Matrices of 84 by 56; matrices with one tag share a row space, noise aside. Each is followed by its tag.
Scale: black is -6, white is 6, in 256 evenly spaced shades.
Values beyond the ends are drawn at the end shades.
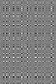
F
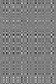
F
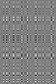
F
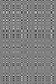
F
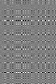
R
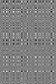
F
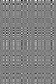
F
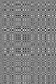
R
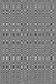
F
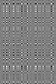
F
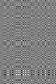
R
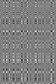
F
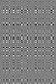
F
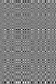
R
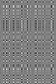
F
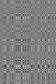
R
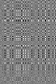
R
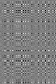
R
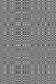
R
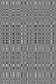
F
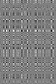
F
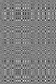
R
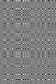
R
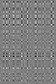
F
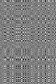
R
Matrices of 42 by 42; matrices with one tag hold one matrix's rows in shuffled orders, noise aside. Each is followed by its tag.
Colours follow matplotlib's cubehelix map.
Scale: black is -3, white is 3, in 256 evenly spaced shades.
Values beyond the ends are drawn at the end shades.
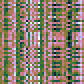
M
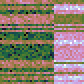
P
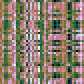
M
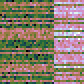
P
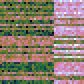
P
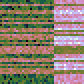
P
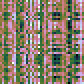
M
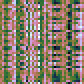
M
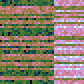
P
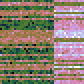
P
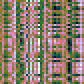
M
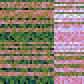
P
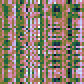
M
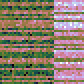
P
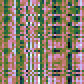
M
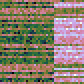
P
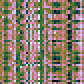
M
